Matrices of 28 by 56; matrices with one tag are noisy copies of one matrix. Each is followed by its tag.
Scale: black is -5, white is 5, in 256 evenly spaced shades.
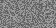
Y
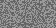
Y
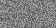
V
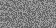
V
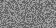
Y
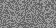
Y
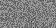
V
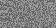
V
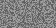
Y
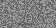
Y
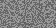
Y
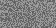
V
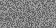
V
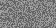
V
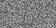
Y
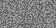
Y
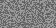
Y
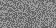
V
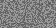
Y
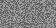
Y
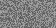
V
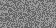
V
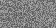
V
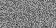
V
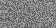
V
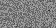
V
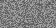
Y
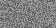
V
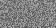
V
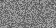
Y
